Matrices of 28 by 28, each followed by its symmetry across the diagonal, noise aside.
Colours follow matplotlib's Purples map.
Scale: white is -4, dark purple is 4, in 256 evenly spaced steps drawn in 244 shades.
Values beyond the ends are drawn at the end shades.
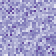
symmetric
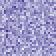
neither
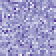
antisymmetric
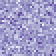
neither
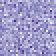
antisymmetric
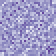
symmetric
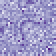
symmetric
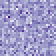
antisymmetric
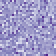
antisymmetric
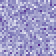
neither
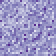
symmetric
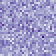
neither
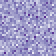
antisymmetric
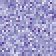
antisymmetric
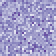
symmetric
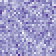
neither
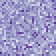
symmetric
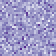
antisymmetric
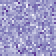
neither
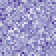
symmetric
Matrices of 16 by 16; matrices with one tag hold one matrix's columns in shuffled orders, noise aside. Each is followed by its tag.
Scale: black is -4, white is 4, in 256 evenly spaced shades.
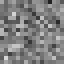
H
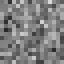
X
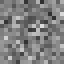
H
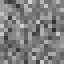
X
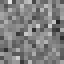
X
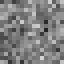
X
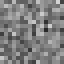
X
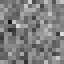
X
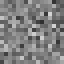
H
